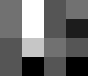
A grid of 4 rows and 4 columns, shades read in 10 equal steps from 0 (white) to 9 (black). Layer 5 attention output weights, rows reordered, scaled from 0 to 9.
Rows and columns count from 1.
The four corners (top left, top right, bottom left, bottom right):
5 5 6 9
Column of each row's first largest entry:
3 4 1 2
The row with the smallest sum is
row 1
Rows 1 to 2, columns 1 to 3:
5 0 6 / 5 0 6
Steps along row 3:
down up up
